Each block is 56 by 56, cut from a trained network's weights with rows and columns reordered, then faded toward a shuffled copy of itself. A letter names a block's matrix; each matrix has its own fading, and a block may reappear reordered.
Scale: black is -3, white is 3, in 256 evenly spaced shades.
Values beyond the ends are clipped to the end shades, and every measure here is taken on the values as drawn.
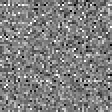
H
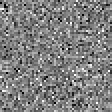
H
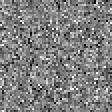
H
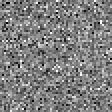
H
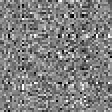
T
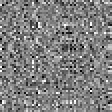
T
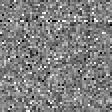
H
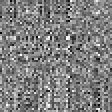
T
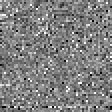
H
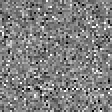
H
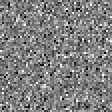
H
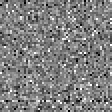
H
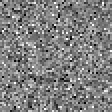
H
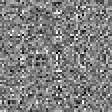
T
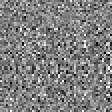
T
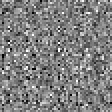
T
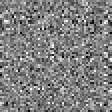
T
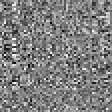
T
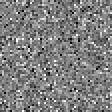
H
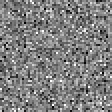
H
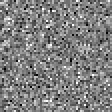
H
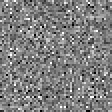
H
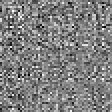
T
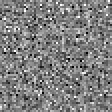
H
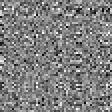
T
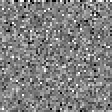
H
